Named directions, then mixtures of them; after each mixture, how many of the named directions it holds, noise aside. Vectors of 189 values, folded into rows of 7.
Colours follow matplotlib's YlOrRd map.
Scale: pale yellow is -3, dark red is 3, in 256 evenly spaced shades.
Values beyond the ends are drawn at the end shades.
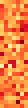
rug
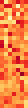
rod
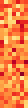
two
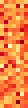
two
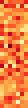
two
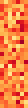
two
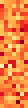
one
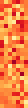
two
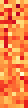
one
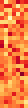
one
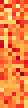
one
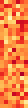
two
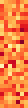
one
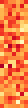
one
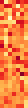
one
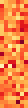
one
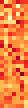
one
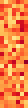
two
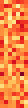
two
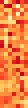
one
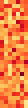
two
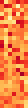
one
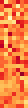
one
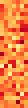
one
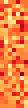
two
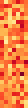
two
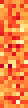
one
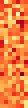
two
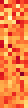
one
